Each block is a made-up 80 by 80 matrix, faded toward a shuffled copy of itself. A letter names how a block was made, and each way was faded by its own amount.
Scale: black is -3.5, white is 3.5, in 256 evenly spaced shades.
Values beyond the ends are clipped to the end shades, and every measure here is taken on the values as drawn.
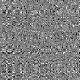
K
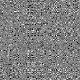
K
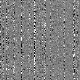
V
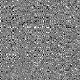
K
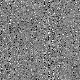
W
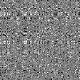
K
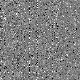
W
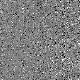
W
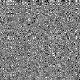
K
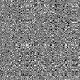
K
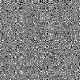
K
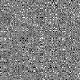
K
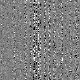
V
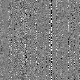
V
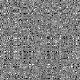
K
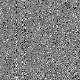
W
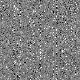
W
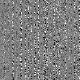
V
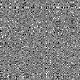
K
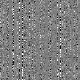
V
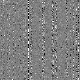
V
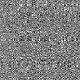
K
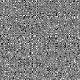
K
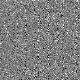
W
